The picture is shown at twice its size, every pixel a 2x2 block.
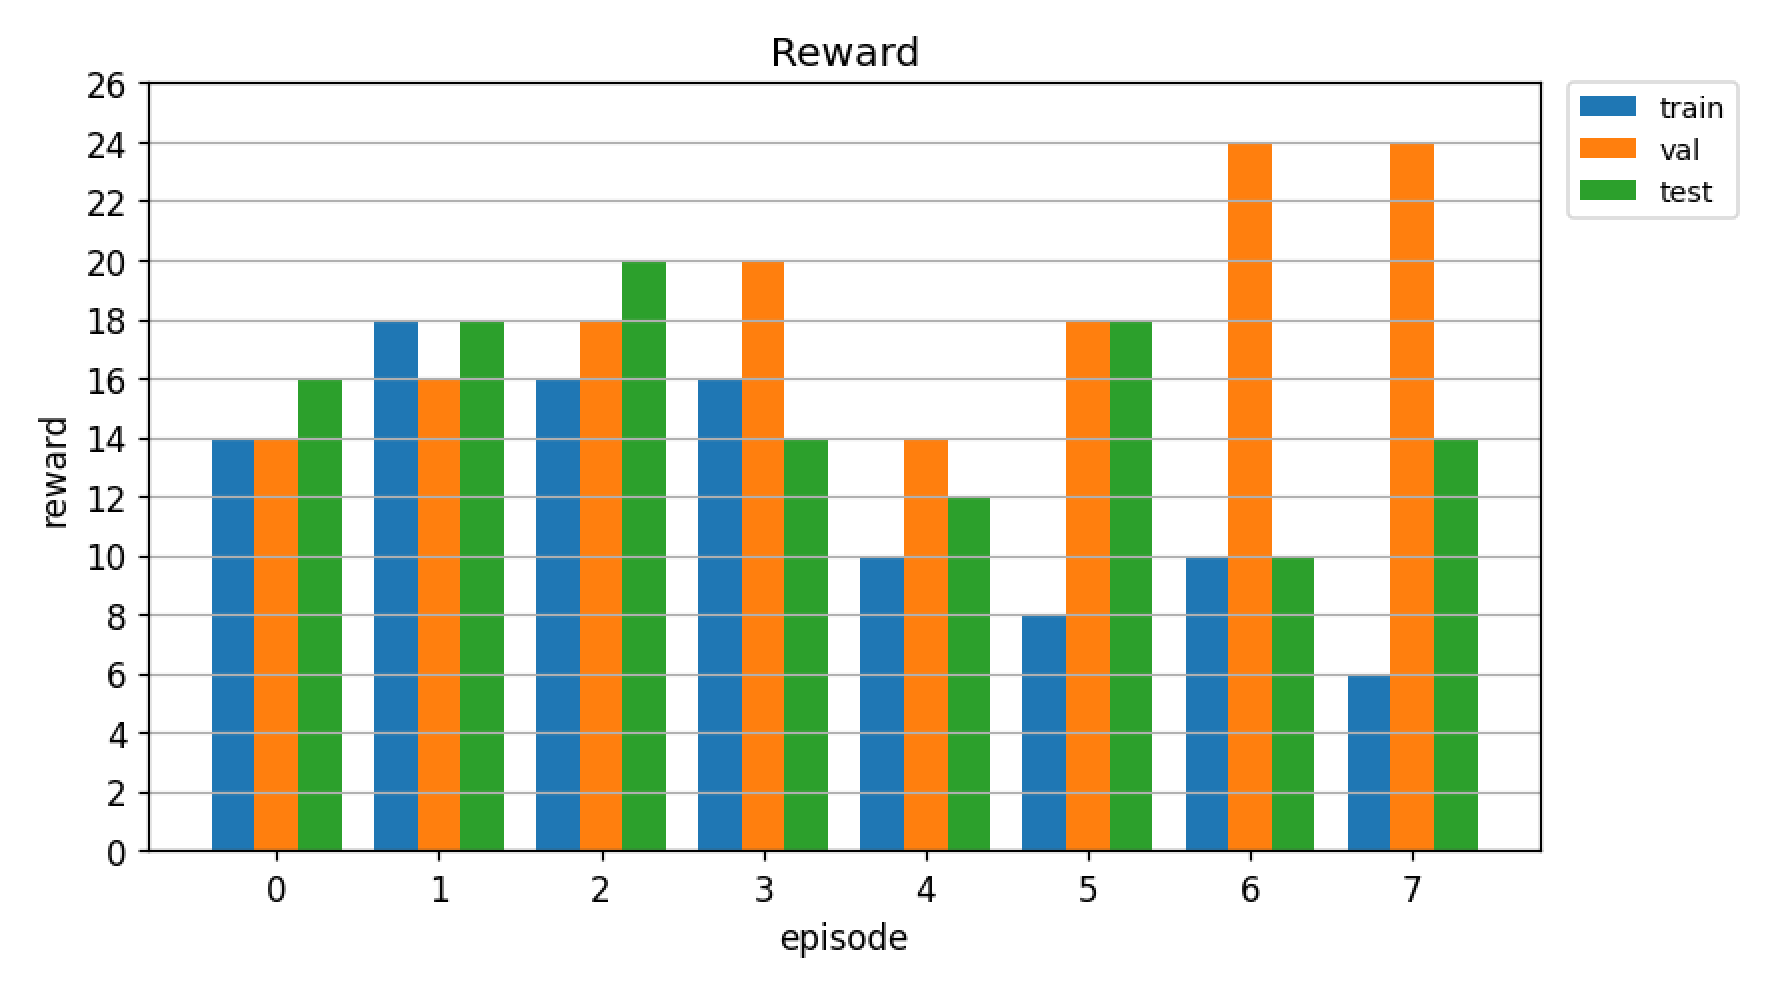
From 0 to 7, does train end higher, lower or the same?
lower
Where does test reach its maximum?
2
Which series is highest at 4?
val
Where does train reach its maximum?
1
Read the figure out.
Title: Reward
x-axis: episode, ticks 0 1 2 3 4 5 6 7
y-axis: reward, ticks 0 2 4 6 8 10 12 14 16 18 20 22 24 26
Legend: train, val, test
Values:
train: 14 18 16 16 10 8 10 6
val: 14 16 18 20 14 18 24 24
test: 16 18 20 14 12 18 10 14
